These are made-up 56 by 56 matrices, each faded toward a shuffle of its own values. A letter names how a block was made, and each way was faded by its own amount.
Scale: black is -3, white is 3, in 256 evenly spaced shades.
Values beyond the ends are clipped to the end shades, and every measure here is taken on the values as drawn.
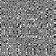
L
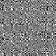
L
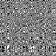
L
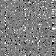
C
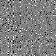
C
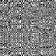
L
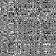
L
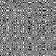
L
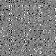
C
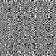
L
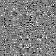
C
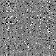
C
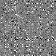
C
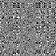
L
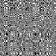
L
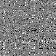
C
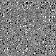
C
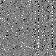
C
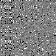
C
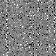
C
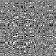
L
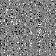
C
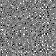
C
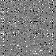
C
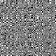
L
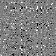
C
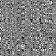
L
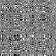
L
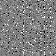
C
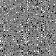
C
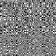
L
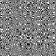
L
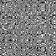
L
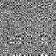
L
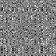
L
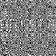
L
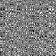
L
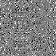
C
